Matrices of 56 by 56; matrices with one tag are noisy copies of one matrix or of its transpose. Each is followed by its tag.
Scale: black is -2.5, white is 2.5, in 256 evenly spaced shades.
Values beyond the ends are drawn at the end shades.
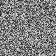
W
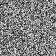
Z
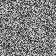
W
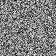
W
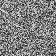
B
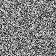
B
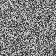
B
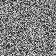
W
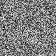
W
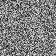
W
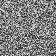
B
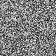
B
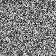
Z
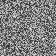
W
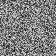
W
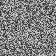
W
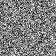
Z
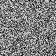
B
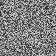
W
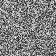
B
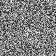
W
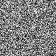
B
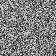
B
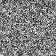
Z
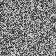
Z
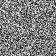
B
